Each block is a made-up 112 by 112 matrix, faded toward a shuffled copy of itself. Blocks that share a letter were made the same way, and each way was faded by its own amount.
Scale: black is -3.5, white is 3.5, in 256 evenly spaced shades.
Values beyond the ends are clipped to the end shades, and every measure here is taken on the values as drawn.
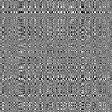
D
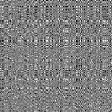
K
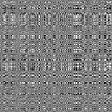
D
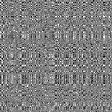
K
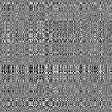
D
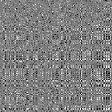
K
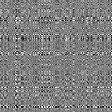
D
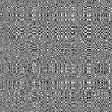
K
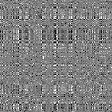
K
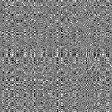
K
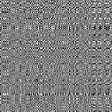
D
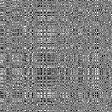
K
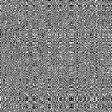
K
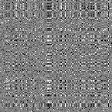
K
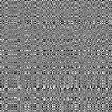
D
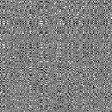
K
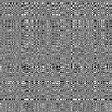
D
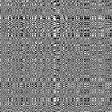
D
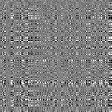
D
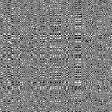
K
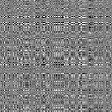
D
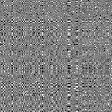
K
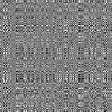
D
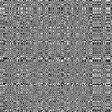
D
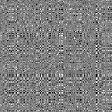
K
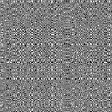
K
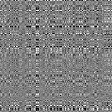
D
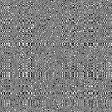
K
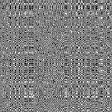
K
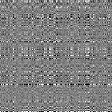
D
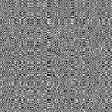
K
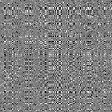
K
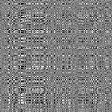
D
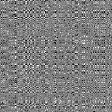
K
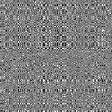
K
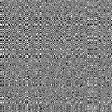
K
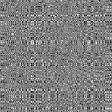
K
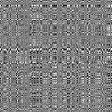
D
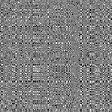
K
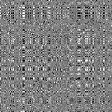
K
